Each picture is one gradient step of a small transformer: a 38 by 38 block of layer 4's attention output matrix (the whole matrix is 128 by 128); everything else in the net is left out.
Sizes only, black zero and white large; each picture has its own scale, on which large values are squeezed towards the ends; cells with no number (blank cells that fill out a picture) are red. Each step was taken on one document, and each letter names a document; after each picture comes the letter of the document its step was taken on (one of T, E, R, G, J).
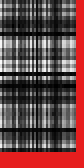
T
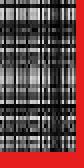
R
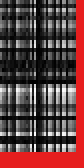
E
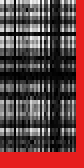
R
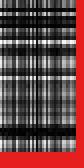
T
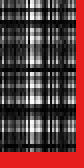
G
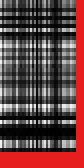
T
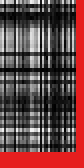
R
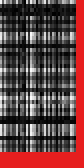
T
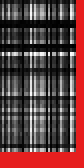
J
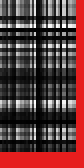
E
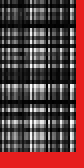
J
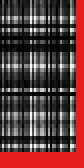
J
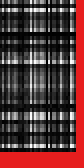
J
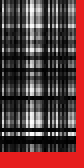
G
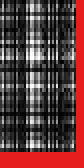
G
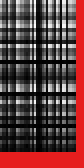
E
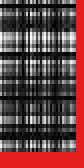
T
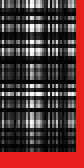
G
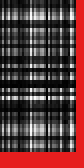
J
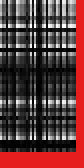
E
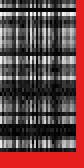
T
